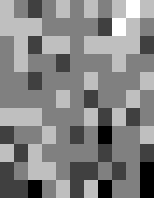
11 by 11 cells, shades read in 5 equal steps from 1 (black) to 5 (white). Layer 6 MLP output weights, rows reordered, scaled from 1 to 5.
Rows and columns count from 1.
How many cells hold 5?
2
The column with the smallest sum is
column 8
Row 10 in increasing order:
1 2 2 2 2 3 3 3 3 4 4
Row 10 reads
2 3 4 4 3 2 2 3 2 3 1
